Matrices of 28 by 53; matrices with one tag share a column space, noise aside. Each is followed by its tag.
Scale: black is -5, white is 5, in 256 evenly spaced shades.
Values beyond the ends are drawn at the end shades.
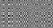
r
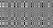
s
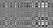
s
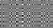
r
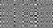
r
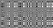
s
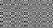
r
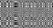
s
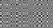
r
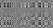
s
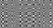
r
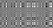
s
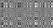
s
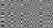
r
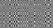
r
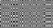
r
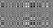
s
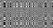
s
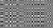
r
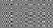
r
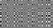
r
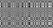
s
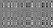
s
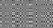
r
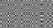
r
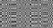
r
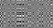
r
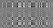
s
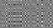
r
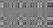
s
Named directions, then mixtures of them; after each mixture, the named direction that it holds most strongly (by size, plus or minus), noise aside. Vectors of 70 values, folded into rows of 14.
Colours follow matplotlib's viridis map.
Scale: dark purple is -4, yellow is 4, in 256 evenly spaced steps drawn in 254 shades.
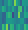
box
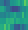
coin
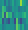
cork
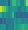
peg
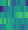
peg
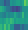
coin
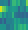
peg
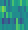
cork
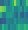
peg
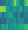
peg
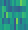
cork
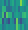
cork
